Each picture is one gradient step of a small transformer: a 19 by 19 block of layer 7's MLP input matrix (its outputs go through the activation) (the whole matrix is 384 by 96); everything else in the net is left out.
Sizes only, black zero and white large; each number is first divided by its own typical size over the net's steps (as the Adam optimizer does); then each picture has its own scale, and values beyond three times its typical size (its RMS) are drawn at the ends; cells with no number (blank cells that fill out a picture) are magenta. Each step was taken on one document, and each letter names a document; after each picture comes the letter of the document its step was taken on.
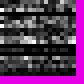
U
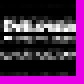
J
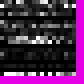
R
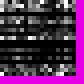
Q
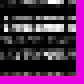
J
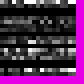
U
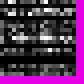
R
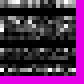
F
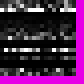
Q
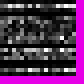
F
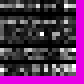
F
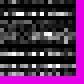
R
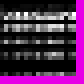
J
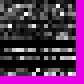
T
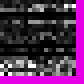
Q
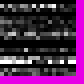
T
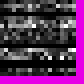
F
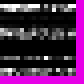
T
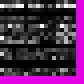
Q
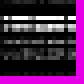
J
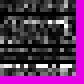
U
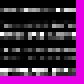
T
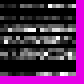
J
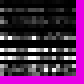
T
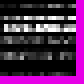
J
